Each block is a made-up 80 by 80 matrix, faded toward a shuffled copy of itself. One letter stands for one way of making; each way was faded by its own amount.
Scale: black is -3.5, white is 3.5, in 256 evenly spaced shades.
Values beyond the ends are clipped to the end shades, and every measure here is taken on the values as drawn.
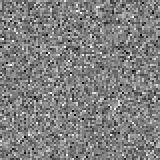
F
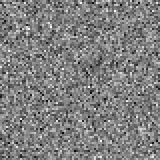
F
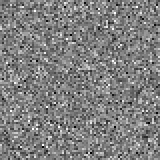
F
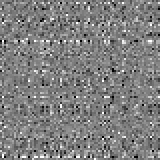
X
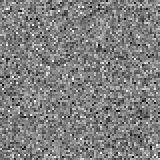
F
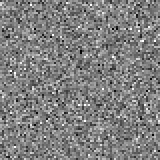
F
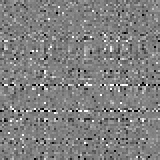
X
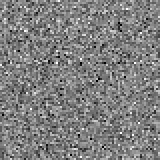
F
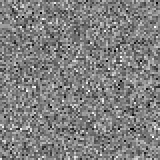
F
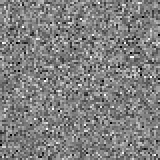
F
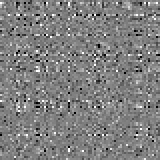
X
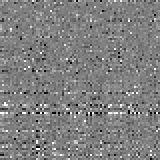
X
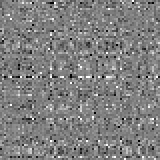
X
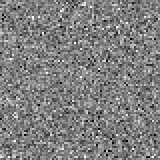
F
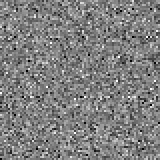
F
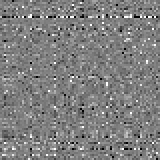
X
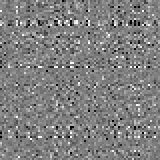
X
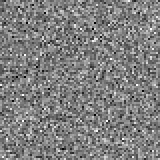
F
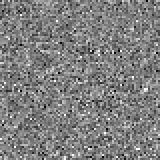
F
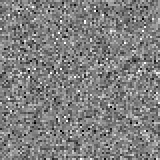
F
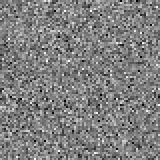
F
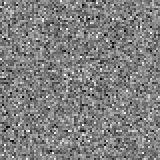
F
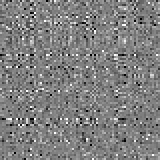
X
